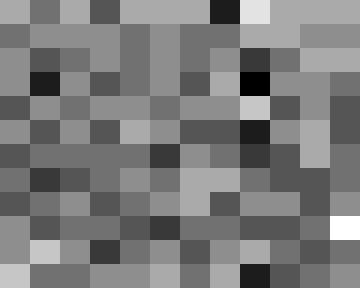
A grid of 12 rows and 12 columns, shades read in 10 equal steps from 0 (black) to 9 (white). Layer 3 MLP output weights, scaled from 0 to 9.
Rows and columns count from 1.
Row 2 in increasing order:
4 4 4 4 5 5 5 5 5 5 6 6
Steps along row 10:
down up same down down up same down same up up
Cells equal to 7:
3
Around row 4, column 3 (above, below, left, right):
4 4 1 3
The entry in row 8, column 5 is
5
